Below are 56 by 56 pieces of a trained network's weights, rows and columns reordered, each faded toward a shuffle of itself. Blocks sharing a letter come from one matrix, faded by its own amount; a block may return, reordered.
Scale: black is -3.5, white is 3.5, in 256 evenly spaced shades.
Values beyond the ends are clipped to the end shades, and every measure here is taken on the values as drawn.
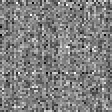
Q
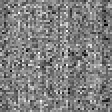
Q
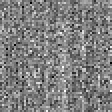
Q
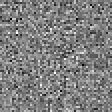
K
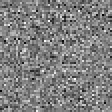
K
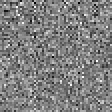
K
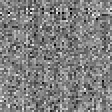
Q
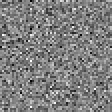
K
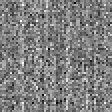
Q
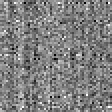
Q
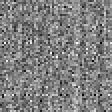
Q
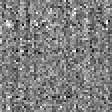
Q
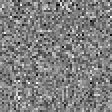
K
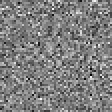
K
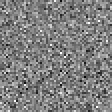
K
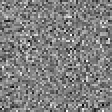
K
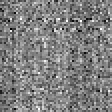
Q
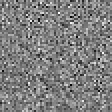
K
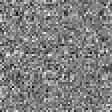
K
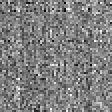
Q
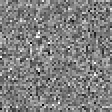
K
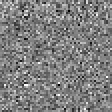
K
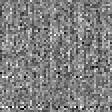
Q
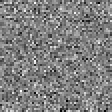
K
